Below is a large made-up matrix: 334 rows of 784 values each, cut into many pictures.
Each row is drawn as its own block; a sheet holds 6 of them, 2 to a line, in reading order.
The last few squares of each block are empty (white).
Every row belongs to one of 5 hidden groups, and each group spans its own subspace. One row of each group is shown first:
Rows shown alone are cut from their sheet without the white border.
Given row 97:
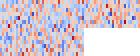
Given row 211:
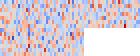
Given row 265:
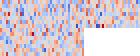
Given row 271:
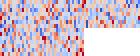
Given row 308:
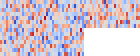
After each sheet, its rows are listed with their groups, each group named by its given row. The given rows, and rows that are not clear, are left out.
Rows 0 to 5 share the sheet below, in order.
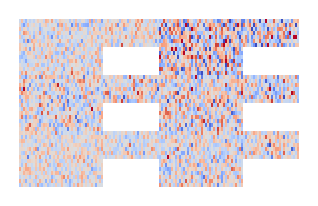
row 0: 265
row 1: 271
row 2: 211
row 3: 97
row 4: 97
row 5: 97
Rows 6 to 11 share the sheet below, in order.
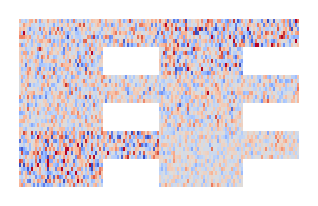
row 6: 211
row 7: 265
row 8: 271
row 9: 211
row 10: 211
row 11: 265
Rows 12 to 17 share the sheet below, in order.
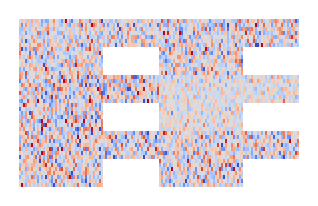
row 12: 308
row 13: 265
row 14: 97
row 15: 211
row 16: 271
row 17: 211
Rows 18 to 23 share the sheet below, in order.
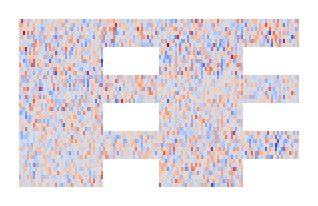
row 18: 265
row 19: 97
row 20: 265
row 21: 97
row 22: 265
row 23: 265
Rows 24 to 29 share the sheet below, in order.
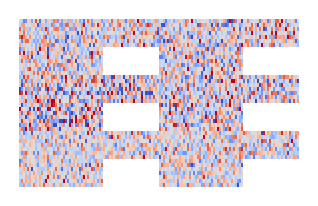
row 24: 211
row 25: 265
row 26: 308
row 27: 308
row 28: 211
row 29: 308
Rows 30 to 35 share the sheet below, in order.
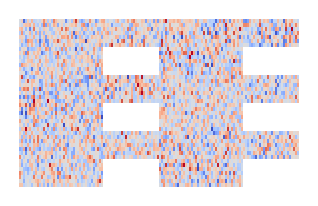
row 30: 271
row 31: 271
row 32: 265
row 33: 265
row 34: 308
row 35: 271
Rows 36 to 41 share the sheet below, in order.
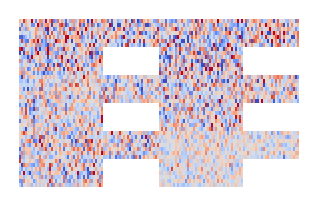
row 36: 211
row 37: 97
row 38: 265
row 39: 265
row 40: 271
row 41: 211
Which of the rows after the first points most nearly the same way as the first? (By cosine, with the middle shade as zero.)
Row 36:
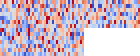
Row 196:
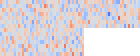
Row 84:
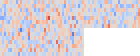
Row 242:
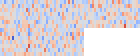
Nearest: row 84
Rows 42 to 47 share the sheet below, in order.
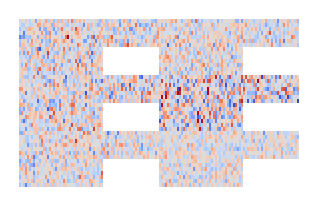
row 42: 211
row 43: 97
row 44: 308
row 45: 308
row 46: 265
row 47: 308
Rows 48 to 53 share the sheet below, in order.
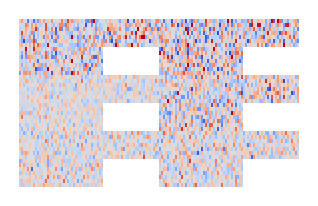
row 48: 265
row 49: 211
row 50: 271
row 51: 97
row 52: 211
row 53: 271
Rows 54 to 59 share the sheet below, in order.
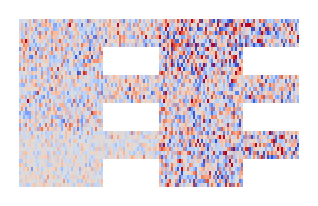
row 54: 308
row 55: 271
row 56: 97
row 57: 308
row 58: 211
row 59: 211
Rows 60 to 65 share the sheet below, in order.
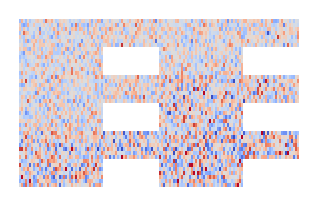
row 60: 265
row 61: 97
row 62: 97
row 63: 308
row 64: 308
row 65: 308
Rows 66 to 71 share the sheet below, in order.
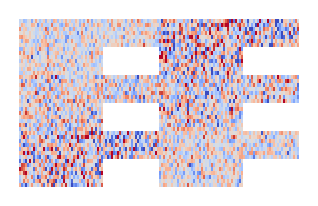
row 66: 211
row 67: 265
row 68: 97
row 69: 211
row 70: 265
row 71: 308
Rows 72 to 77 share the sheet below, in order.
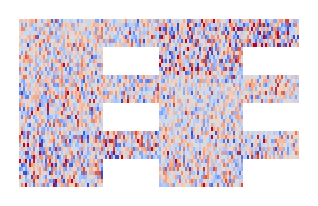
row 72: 97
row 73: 271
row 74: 211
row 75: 265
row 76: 265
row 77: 265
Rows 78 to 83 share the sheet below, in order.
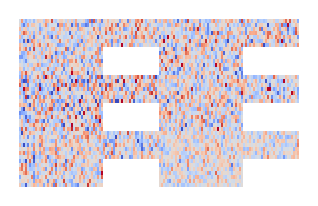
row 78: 265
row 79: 271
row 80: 265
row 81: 97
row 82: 265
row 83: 211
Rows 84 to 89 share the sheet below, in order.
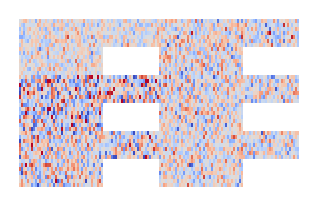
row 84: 211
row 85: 97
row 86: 271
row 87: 271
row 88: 271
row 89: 308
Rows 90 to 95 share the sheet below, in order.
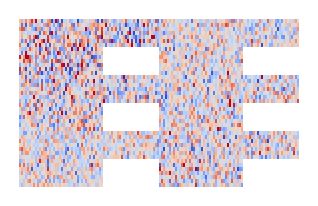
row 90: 97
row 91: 265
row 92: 308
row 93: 308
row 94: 211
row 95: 271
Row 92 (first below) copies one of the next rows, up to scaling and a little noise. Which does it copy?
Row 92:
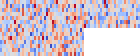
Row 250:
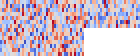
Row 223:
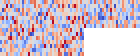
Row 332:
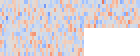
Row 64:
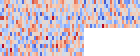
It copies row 250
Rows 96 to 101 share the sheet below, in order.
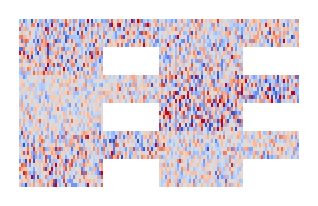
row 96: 211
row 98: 271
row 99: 97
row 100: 265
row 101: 211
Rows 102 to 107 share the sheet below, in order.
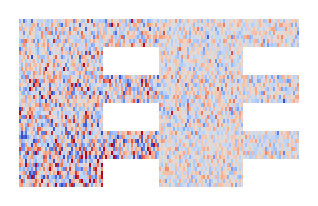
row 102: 211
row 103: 211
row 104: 271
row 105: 211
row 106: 265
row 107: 97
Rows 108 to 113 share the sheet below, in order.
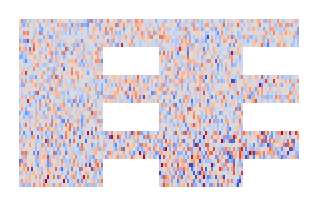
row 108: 265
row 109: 211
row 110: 97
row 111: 308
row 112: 211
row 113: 308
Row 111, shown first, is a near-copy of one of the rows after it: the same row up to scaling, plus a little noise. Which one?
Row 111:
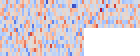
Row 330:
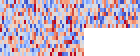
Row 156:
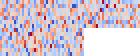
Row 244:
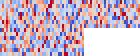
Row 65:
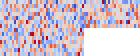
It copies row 156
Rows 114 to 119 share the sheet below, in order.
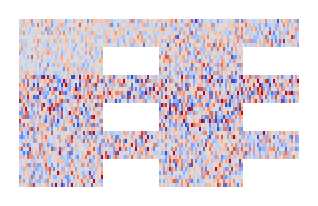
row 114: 211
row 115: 97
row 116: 271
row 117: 308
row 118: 265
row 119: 308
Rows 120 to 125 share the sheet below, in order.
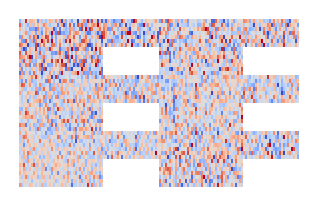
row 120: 97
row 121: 271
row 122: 97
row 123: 265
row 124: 265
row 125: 97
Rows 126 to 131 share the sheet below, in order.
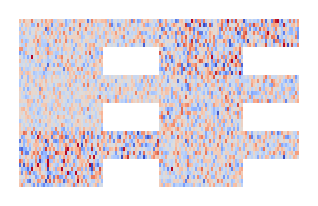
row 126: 211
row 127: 97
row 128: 265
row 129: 271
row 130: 211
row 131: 211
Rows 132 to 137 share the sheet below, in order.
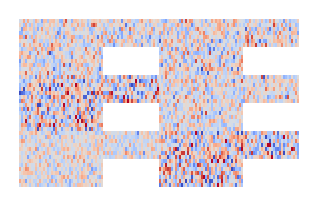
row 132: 308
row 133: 211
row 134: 211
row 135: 308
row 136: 97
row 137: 97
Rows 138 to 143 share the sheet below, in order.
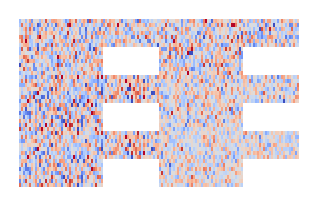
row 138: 308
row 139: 308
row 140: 97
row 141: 211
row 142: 97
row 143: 271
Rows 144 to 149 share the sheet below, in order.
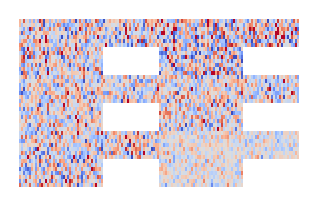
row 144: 271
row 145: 265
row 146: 211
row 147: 97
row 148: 97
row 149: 265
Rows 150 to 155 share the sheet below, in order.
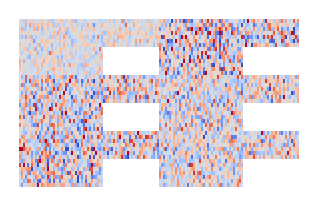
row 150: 308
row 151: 271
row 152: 308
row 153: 97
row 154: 211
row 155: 308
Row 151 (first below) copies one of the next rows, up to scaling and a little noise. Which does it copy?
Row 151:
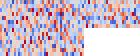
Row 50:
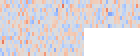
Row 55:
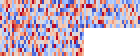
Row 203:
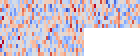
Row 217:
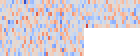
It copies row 217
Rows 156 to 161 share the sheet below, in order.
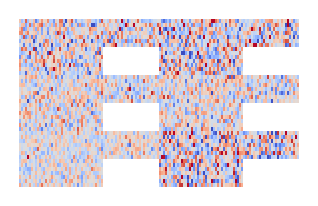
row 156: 308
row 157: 271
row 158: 97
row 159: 265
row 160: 97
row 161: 271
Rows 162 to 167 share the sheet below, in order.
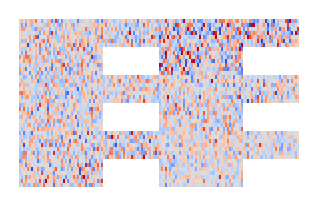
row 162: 97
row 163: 271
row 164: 211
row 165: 265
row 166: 211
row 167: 265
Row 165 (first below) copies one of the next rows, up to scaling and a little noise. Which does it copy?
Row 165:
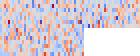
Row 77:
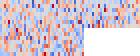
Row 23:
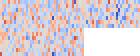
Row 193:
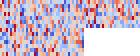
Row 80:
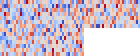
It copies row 77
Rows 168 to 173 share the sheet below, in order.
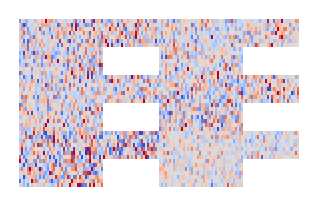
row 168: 265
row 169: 265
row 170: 211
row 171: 97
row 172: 308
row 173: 265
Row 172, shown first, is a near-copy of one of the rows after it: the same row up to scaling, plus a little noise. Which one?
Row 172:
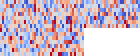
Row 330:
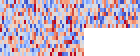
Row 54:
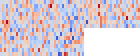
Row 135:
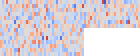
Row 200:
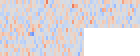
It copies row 330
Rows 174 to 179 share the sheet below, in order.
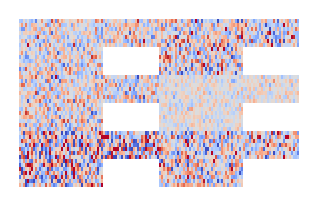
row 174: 97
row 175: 97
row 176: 97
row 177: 308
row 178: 271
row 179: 211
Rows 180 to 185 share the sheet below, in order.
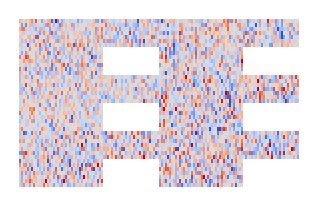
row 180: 97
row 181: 265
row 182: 271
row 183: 308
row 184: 211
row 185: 97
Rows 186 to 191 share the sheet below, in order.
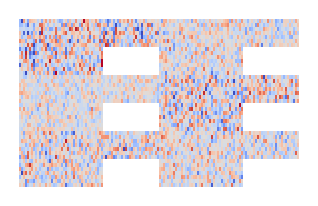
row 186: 265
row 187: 265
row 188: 211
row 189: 308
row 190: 271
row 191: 265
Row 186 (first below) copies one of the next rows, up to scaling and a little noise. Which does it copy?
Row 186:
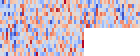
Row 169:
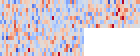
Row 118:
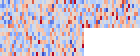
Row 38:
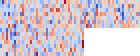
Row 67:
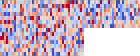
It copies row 38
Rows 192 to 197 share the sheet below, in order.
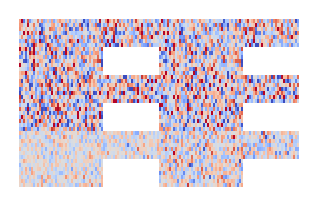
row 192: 265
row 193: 265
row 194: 271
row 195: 211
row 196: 97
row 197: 308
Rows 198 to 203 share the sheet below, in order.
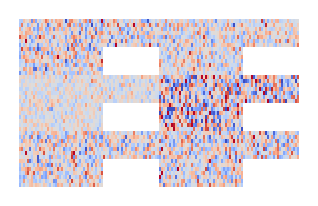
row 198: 308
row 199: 308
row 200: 308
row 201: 271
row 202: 308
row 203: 271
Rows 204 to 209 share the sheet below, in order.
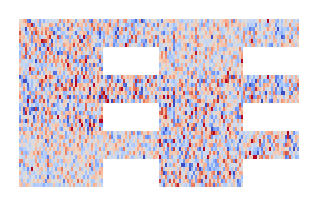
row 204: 271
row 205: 265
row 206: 265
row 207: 265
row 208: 211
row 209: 271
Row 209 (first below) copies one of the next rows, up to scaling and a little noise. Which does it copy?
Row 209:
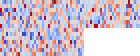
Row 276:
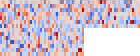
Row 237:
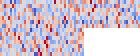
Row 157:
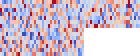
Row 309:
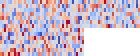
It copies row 157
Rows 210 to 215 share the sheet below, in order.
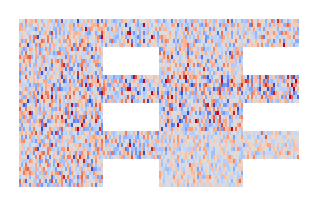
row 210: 97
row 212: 97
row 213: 271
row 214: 97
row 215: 308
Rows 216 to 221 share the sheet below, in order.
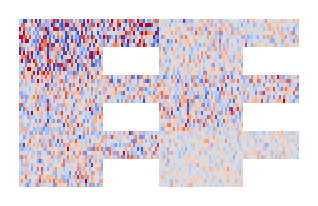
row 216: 211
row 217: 271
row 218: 211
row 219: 211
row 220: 211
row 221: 271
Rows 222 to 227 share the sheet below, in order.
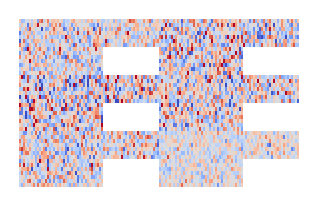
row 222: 271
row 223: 308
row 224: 265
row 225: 308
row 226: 211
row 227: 97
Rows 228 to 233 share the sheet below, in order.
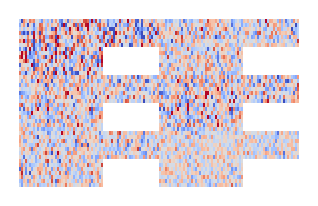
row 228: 265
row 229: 271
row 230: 211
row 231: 211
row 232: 271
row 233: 97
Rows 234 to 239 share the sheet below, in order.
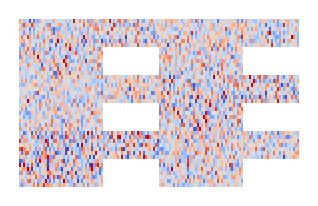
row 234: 271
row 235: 97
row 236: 97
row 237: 271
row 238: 211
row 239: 211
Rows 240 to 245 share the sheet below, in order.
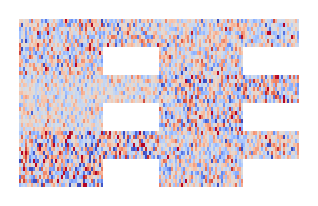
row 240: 308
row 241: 97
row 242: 211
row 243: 97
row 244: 308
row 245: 97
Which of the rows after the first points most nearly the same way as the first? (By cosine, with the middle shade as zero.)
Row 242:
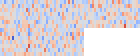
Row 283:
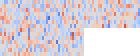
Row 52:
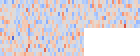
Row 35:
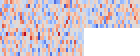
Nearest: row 52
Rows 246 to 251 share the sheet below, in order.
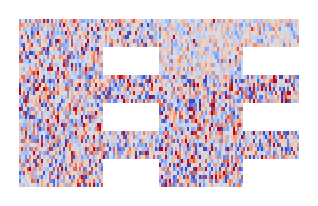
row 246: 271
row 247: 271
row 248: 271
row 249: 308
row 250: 308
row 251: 308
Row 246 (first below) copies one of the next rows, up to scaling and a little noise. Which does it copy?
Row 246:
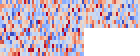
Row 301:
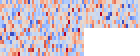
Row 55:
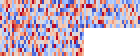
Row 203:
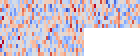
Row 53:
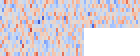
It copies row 301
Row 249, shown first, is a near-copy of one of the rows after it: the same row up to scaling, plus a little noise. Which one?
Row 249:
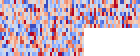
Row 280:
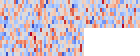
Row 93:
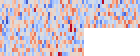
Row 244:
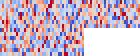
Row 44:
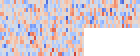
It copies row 44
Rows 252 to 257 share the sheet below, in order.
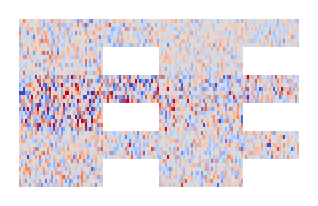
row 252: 271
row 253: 97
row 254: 211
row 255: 265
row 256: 97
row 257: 97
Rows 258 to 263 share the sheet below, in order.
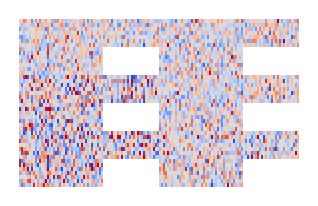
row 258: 211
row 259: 97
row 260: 271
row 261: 97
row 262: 211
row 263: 265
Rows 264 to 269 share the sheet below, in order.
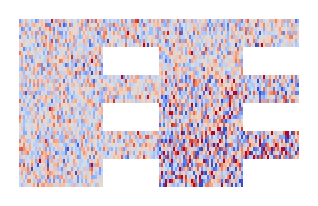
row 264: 97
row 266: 308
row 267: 308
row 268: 211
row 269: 271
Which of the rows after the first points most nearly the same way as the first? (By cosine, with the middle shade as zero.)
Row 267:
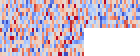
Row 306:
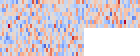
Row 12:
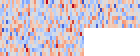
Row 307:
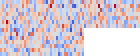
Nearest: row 12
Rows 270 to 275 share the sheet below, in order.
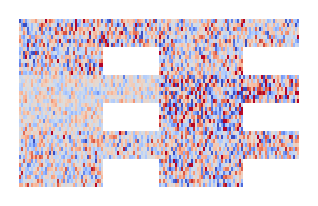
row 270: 265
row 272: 308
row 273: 308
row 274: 271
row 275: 308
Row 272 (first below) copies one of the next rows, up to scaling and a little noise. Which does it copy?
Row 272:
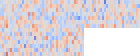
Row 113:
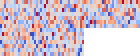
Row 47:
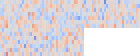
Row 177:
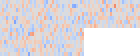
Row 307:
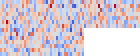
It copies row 47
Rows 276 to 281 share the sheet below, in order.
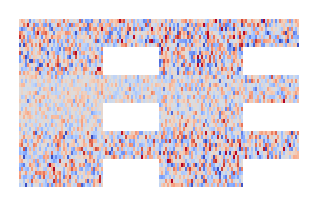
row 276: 271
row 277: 308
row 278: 97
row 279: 211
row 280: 308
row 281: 271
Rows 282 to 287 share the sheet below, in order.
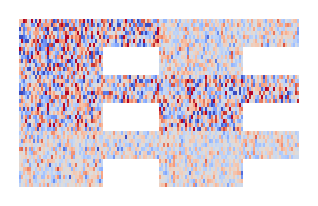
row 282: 211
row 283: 211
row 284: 211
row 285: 308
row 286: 308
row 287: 265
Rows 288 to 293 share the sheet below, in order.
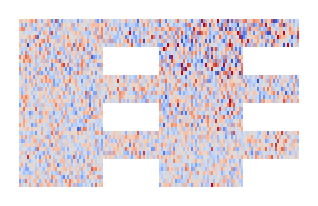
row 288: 97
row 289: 97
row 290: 308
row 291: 308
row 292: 97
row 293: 265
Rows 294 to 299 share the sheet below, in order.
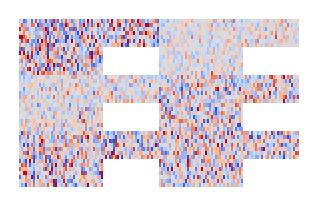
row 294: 211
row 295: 265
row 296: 211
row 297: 271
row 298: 265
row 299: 211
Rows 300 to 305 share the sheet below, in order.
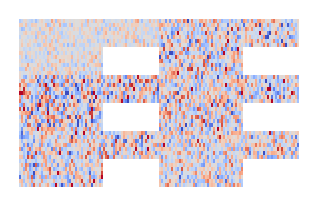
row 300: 97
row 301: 271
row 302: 211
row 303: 97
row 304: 265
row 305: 211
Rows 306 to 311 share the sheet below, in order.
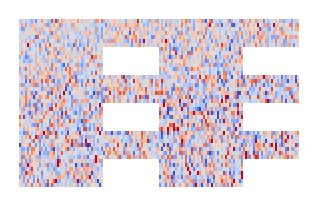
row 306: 97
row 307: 308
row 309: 271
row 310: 271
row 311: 265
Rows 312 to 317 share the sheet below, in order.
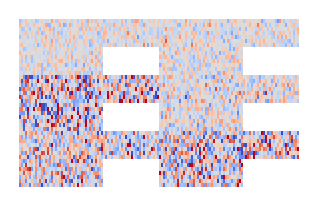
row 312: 97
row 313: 308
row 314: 271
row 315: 271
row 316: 97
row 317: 308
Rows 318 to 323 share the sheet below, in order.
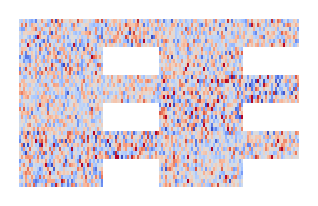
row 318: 97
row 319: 211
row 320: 211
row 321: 265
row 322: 265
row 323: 265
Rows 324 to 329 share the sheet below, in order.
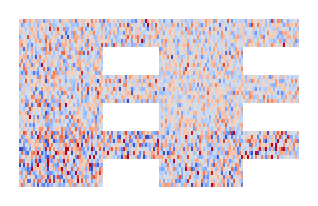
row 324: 271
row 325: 211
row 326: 271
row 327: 211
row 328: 211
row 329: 265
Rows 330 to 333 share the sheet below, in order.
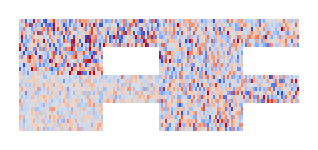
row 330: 308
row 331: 271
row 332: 308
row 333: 211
